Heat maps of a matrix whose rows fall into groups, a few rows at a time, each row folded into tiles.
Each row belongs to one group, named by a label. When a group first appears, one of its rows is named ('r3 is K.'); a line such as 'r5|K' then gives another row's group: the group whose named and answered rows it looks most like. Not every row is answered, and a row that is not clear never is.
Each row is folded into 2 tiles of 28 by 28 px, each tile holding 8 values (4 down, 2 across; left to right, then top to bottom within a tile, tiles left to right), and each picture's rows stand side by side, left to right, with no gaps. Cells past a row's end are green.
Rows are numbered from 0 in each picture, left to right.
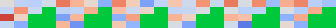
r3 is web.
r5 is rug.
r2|rug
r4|web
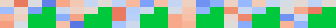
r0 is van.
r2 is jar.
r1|rug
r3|van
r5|rug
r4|web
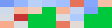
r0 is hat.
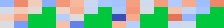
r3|jar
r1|rug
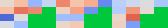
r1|van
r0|rug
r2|hat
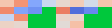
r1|jar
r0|jar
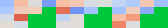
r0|hat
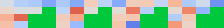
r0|hat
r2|hat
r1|hat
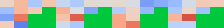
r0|rug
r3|hat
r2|van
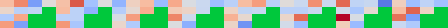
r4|web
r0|rug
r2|hat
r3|web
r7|web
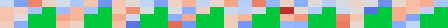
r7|web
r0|web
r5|web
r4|web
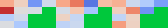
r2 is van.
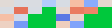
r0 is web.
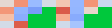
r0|jar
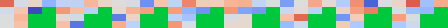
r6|rug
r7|jar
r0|van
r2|rug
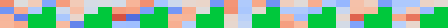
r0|van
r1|rug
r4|web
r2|web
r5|van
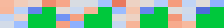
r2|van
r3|van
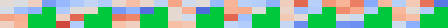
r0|van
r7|web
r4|web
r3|van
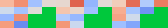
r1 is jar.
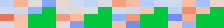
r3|rug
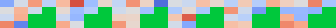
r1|jar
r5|van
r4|jar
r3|hat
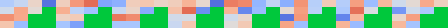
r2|hat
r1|web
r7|hat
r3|van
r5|rug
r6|rug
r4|jar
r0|hat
